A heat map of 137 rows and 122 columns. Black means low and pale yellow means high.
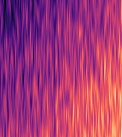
Mirror symmetry: none. Slope: up to the bottom right. Grain: streaks running down. Ninth with the highest average: bottom right. Histogram: bell-shaped. Ninth with the lowest average: top left.
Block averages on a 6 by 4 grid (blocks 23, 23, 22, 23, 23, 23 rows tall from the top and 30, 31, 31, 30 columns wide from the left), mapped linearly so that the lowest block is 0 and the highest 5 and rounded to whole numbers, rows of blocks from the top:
0123 / 0123 / 1234 / 1234 / 2345 / 2345
